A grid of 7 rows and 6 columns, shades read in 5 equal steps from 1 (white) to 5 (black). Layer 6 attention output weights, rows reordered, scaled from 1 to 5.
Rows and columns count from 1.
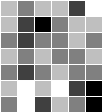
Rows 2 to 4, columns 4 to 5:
3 2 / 3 2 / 3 3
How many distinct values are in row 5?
3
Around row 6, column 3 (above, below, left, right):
3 4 1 1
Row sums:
14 18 18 15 18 15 18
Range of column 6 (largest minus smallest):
4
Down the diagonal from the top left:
2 4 3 3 3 5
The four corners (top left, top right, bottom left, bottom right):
2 1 3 5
